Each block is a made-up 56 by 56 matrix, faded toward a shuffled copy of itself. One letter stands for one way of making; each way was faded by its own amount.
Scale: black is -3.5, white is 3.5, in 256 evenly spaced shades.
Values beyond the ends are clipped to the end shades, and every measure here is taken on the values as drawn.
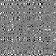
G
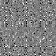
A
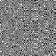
A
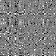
A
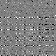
G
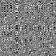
A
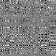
G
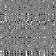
G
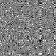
A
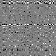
G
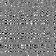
G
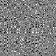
A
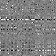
G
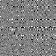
G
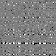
G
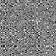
A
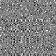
A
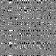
G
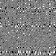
G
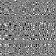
G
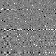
G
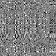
A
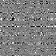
G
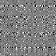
G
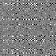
G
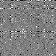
G
